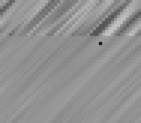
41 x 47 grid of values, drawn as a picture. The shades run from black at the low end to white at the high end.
The grain runs diagonally up to the right. Neither half mirrors the other. No overall slope runs across the table. The values are skewed, with a long tail toward low values. A horizontal seam about 30% of the way down splits the table, and the bottom part is calmer. A single lone cell is far lower than the cells round it.
